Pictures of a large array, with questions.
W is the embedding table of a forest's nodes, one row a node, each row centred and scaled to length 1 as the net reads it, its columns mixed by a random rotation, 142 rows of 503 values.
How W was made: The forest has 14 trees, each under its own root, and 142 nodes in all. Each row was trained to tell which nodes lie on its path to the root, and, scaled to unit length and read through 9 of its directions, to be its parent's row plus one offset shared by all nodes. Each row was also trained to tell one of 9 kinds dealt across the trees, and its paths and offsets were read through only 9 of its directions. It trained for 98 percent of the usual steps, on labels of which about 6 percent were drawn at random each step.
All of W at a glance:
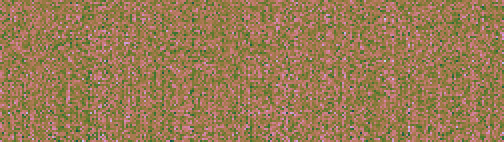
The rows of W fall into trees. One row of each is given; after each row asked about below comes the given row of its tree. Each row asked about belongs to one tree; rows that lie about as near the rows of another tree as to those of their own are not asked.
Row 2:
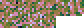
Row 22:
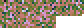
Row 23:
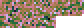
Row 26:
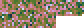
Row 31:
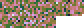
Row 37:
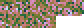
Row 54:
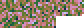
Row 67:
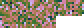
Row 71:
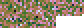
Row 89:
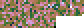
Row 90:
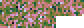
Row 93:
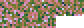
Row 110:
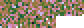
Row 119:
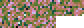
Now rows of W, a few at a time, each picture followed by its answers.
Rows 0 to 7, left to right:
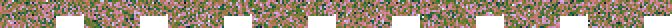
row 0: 26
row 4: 93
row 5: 26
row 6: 31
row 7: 110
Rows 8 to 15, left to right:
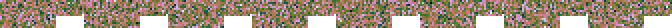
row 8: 119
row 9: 2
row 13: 67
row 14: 90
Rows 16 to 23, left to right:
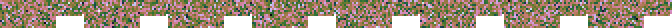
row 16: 2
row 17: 67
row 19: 90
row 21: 2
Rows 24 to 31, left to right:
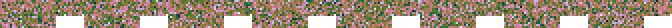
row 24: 26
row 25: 31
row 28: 37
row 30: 2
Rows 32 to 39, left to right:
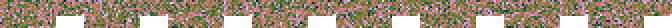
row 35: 119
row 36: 26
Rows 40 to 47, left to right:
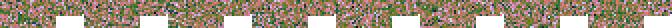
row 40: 2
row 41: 71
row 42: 93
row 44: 2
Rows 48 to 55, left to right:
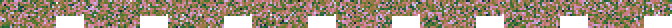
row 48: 119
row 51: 54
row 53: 54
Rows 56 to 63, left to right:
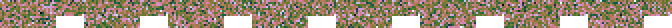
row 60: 31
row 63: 26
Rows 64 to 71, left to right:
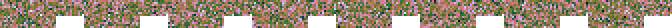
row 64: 2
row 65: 71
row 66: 31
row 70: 90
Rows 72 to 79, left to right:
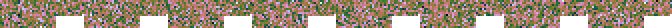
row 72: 90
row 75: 119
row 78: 31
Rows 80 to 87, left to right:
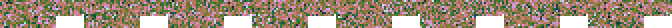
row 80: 31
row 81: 26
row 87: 110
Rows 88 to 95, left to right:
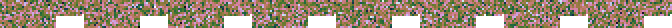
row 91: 93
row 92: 26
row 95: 67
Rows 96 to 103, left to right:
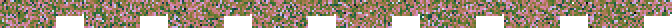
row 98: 90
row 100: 93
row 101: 26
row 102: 2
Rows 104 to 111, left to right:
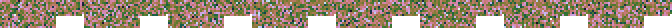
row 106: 119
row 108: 71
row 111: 93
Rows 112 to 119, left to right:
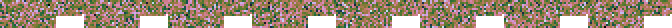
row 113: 119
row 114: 90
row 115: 90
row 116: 93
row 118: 90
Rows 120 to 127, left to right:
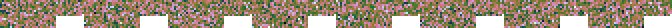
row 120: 93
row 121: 110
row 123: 110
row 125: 110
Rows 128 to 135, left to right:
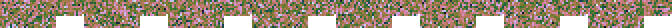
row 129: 71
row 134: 93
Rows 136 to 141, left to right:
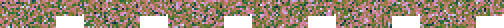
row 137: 110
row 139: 31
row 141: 31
